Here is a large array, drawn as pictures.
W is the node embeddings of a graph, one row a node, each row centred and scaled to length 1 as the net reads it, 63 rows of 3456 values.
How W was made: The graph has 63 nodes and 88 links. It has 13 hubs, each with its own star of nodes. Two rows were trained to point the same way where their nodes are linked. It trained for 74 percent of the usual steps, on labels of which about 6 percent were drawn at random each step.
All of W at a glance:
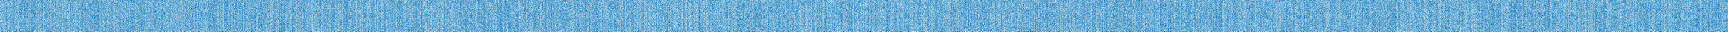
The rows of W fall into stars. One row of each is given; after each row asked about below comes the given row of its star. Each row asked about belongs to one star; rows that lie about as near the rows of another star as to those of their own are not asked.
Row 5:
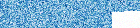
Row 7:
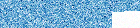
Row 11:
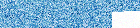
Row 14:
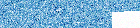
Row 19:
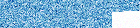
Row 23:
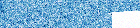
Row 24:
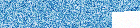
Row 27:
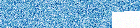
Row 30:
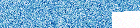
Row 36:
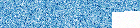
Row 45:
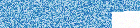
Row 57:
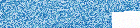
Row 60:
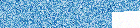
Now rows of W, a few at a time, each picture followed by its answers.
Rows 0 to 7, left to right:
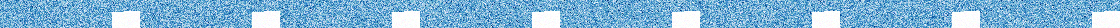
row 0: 60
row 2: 14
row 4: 27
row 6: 11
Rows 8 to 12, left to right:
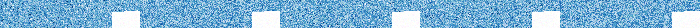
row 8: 7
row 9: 11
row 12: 5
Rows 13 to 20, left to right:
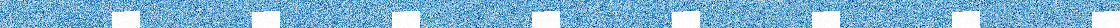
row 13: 24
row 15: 30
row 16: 5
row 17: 5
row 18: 60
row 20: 27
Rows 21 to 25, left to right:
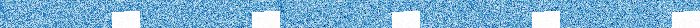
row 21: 23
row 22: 36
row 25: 30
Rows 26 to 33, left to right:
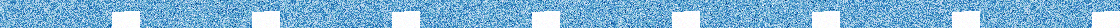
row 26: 24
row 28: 24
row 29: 45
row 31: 19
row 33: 24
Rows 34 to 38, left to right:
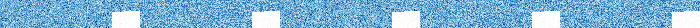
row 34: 19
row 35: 27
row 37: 19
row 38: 45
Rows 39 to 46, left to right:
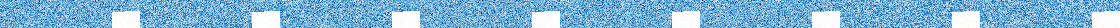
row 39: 30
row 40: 14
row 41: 30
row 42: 14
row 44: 27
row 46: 7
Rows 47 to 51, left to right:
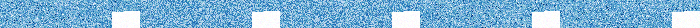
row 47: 60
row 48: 30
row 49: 60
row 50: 36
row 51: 24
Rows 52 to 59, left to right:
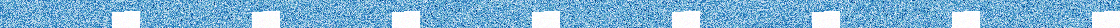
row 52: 36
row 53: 45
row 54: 23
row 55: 19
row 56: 19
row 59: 27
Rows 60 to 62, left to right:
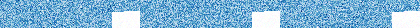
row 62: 57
